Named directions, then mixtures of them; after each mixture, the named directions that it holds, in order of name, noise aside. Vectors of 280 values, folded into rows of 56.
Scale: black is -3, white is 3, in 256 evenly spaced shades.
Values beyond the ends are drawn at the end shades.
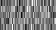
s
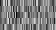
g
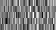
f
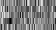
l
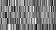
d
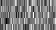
f, s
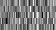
f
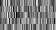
g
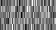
s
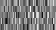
f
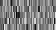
f, g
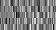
f, g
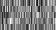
f, l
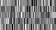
s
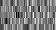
f, g, s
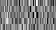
f, g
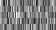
g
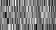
d, s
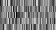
g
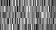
d, f, s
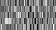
d, f, l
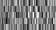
f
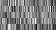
d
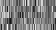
l
